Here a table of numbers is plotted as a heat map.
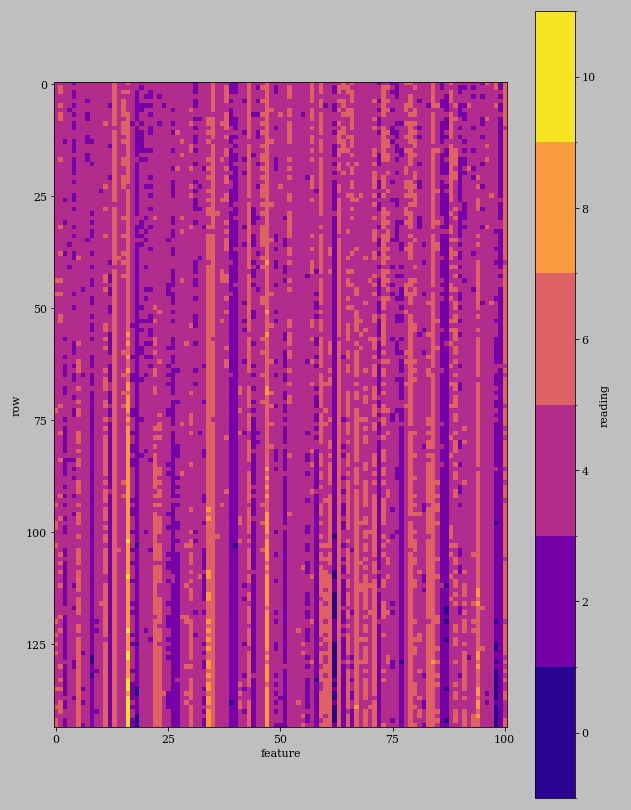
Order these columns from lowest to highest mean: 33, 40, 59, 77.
40, 77, 33, 59
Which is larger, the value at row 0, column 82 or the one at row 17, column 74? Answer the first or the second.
the second
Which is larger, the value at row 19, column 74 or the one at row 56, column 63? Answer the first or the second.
the second
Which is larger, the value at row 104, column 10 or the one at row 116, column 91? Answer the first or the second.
the second
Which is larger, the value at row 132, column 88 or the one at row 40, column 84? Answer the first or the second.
the second
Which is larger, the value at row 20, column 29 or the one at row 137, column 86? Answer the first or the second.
the first
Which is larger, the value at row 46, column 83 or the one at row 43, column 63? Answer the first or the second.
the second
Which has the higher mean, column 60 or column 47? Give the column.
47
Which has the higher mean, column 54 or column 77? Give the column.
54
